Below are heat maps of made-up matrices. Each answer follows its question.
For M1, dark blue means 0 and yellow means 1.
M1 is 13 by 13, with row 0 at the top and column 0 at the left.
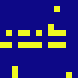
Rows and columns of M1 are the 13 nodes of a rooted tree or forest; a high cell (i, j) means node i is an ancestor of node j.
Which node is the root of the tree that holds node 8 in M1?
7
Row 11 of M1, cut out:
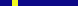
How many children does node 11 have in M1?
1
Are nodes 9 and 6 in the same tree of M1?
yes
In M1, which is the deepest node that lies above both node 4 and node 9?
5
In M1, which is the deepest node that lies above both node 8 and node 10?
5
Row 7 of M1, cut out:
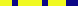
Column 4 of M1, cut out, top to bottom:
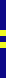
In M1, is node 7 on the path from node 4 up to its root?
yes
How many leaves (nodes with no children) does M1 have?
7
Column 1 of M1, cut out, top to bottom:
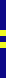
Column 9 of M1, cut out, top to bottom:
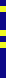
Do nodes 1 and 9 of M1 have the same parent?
no
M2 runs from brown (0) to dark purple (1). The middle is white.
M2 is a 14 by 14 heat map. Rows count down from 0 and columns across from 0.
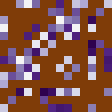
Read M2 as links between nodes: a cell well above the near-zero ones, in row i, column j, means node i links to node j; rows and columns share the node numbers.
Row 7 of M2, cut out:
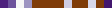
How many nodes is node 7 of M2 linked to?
7
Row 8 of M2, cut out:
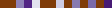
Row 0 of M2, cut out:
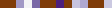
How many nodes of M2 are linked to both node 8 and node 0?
6
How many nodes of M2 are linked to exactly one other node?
1
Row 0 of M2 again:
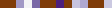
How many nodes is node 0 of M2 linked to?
7
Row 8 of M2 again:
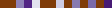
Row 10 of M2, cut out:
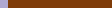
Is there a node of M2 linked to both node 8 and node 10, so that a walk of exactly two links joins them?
no
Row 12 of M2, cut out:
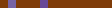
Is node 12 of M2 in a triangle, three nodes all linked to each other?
no
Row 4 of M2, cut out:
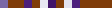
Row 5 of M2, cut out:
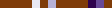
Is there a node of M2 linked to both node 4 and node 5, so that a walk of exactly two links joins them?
yes
